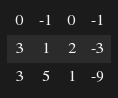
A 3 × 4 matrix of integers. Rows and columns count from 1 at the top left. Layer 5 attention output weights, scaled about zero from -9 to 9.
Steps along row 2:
down up down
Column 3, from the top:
0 2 1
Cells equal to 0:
2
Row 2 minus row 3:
0 -4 1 6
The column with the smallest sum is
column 4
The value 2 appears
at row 2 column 3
